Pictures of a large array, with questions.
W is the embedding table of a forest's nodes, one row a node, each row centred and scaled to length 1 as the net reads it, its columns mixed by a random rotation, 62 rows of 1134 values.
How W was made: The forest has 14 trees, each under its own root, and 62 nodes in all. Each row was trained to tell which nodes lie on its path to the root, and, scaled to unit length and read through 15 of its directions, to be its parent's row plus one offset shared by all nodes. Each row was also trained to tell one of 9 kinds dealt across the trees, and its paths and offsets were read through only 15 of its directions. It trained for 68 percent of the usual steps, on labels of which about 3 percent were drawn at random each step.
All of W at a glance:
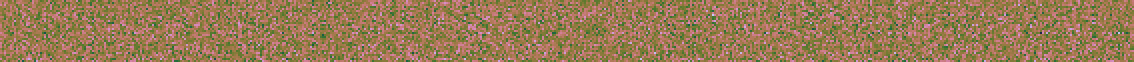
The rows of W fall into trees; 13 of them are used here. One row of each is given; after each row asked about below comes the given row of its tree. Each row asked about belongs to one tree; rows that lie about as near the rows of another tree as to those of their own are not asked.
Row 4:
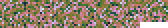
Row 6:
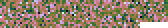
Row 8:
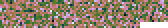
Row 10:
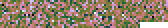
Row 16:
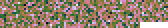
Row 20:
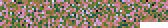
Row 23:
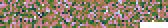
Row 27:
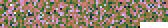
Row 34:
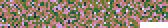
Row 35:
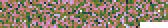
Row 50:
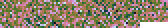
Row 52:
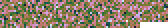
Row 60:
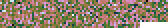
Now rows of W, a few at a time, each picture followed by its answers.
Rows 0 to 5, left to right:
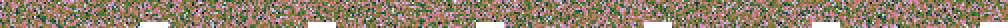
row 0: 23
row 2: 50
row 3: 34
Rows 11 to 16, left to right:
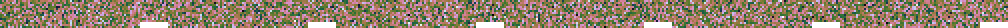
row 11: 35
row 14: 50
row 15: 27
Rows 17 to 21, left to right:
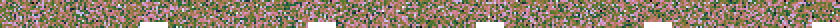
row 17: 52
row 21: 60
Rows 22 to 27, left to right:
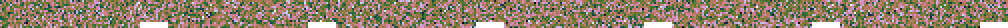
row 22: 35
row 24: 23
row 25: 6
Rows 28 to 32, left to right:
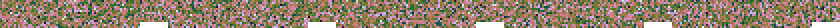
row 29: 4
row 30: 6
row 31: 20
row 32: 10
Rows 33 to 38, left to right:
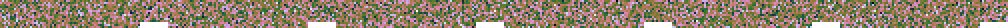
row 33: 10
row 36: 60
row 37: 6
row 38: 4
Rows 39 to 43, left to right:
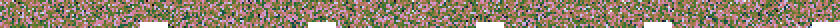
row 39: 20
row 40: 16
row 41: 27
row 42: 20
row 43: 23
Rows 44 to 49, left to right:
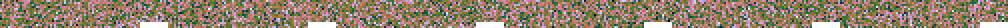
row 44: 8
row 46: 50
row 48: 50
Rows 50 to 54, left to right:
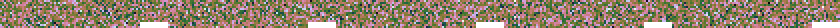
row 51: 34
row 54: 16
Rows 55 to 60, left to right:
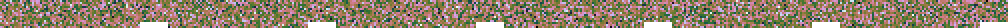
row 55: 6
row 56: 4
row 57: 23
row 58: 16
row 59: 8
